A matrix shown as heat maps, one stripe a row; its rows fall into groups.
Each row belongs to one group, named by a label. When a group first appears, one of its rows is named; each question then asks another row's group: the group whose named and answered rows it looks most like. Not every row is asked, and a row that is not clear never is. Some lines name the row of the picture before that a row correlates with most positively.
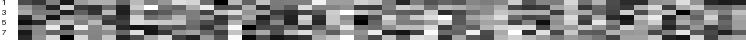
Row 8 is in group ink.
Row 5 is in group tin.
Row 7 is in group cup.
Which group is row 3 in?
ink
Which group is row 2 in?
tin
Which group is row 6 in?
ink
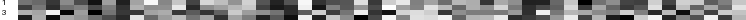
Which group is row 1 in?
tin
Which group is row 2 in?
tin
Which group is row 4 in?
tin
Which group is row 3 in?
ink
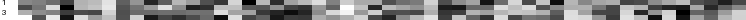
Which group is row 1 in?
cup
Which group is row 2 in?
ink
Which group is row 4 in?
ink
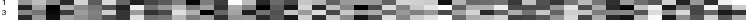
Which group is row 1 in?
ink
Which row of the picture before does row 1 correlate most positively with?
4
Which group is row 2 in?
tin
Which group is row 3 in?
cup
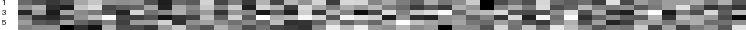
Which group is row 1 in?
cup
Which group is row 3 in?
tin
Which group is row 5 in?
tin
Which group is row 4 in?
cup
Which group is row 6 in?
ink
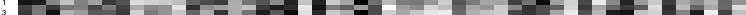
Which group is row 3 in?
tin
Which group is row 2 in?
tin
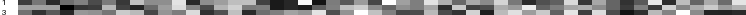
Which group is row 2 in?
ink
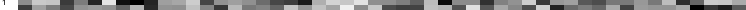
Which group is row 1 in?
ink
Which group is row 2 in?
cup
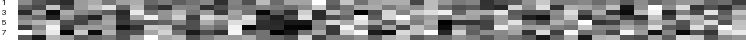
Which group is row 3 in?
tin
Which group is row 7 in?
ink
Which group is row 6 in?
ink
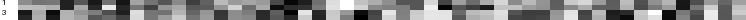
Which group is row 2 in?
ink
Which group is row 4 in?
tin
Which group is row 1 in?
ink
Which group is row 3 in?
tin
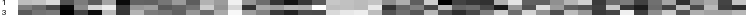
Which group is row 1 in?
ink
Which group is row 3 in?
ink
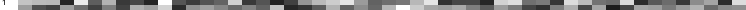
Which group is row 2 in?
tin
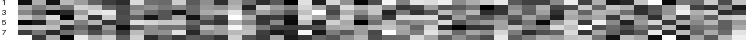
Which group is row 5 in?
tin
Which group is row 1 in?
tin
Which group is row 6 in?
ink
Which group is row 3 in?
cup
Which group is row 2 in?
cup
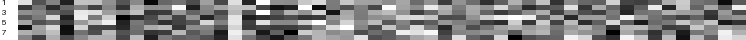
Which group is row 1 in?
cup
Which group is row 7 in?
ink
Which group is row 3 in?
cup
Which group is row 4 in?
ink
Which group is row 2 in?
tin
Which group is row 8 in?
ink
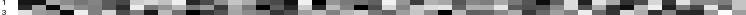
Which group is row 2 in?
tin
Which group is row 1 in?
tin
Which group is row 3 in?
ink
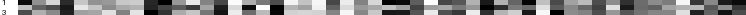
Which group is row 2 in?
cup
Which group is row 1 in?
cup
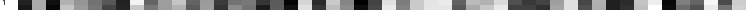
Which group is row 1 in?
tin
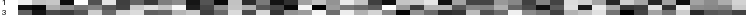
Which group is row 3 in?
cup
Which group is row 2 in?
tin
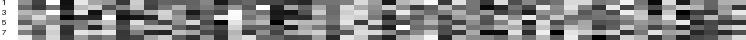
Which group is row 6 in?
ink
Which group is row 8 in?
ink
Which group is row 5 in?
cup
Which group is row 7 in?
cup
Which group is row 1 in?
ink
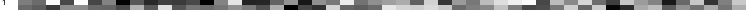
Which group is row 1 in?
ink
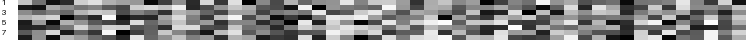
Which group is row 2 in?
tin
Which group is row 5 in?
tin
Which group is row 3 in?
cup
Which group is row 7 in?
ink
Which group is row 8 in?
tin
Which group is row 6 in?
cup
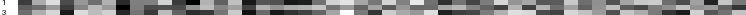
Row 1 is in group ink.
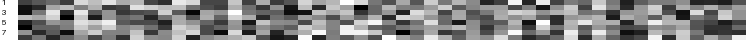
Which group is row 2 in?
tin
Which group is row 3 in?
ink
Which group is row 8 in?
tin
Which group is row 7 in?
cup
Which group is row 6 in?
cup
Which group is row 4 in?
ink
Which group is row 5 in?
cup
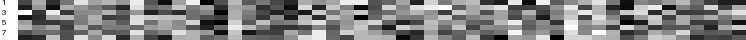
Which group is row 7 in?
cup
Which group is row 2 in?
tin
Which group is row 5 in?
cup
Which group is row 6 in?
ink
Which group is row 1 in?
cup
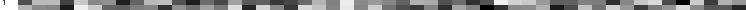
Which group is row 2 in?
cup
